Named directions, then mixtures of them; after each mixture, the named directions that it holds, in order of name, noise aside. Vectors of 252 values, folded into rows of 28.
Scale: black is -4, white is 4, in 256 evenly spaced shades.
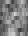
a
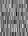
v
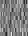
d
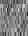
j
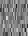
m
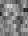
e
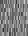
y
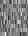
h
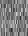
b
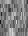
a, b, y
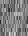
a, b, y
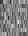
h, y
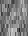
a, j, v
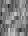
a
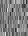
d, h, j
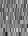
d, m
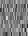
m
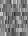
a, e, h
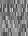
b, j, m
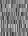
b, v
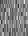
y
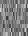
m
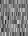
h, v
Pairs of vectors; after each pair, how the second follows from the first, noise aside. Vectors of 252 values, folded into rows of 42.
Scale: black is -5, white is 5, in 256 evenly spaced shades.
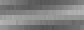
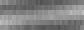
copied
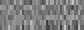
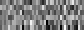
scaled up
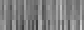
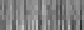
negated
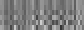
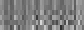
copied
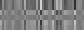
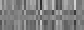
negated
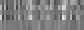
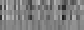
negated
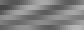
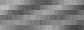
negated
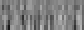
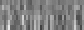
negated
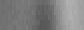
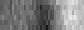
scaled up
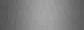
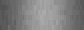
copied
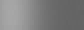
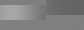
partly zeroed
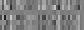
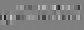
partly zeroed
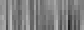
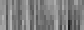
copied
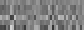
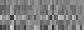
copied
